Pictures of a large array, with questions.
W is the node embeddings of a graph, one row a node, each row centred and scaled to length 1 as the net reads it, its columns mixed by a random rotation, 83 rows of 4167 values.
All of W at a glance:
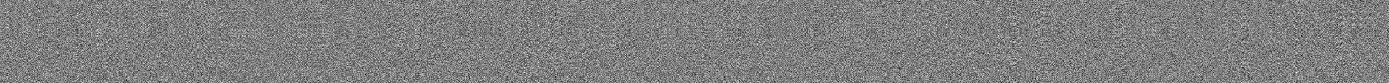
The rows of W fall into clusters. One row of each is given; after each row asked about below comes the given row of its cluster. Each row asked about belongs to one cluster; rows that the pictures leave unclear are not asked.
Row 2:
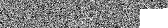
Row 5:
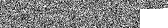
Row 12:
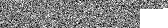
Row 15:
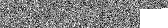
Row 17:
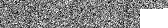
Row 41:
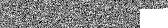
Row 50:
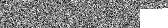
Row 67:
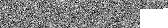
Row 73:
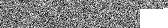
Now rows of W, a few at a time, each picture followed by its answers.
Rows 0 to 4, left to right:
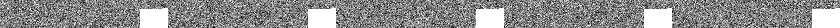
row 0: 15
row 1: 67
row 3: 67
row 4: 12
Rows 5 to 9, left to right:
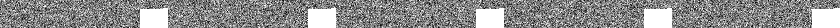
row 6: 41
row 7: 5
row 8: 17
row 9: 15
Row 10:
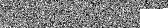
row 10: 5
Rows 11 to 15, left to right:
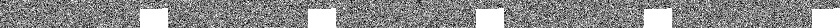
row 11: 50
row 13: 15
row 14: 2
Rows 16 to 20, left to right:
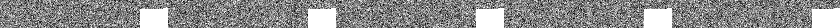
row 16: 41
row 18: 50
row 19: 2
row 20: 15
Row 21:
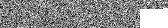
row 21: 73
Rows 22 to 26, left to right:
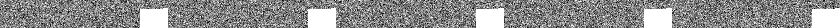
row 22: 5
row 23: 41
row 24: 50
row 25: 50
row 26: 2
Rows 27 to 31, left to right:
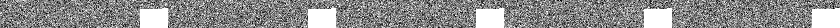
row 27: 50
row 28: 67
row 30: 5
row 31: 2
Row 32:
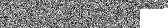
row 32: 41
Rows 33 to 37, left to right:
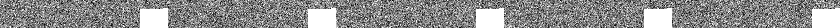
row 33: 5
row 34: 73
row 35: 5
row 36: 5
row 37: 17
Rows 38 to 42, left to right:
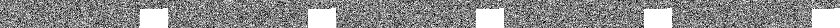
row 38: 2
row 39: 67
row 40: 12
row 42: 50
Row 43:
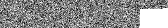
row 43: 2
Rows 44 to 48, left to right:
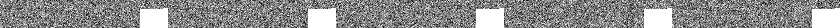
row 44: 5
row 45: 5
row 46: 12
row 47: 17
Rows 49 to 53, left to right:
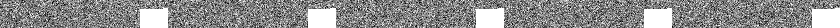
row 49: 73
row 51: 15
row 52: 67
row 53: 67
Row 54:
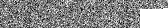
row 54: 17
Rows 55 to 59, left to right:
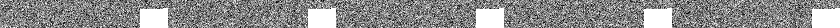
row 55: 5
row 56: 17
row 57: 12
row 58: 41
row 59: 17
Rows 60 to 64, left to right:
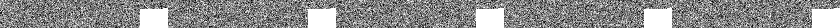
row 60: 2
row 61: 15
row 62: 50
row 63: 41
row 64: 15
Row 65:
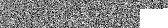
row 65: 2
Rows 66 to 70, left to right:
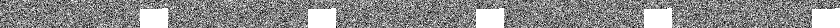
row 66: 50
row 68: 67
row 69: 73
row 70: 5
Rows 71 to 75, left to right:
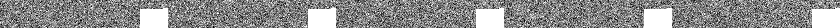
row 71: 12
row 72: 67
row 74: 2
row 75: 73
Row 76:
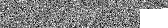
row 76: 15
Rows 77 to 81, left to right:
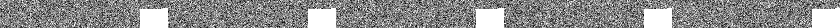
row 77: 15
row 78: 12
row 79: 15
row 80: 17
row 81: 41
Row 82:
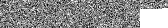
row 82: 50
